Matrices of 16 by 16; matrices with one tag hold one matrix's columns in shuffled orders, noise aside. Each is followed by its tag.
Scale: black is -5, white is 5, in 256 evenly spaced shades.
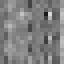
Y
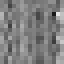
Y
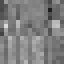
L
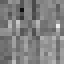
L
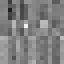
L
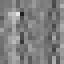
Y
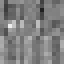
L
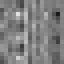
Y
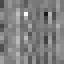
Y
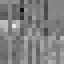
L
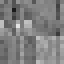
L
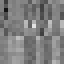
L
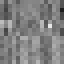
L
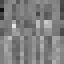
L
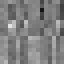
L
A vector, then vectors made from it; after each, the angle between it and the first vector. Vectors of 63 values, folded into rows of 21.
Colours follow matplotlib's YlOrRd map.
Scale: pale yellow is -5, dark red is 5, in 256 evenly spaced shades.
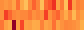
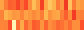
nearly opposite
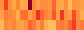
orthogonal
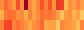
orthogonal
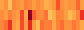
orthogonal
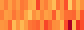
partly opposed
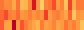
nearly parallel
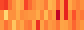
partly opposed
